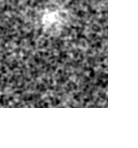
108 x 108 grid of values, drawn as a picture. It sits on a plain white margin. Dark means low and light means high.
Grain: blotchy. Lone odd cells: none. Ninth with the highest average: top middle. Bumps: one, in the top middle. Stripes: none.
